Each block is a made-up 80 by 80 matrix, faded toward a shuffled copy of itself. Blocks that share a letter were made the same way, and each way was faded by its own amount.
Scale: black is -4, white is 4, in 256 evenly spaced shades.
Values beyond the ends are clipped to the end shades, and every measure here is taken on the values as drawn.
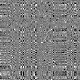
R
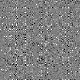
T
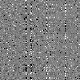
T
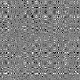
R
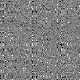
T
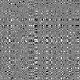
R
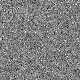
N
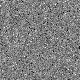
N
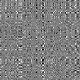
R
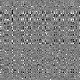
R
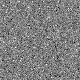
N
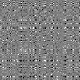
R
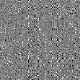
T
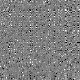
T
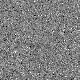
N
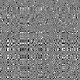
R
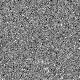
N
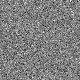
N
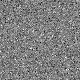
N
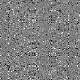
T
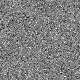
N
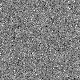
N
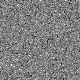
N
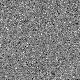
N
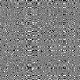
R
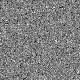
N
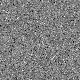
N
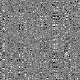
T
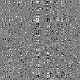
T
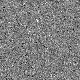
N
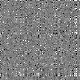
T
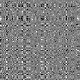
R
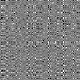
R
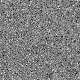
N
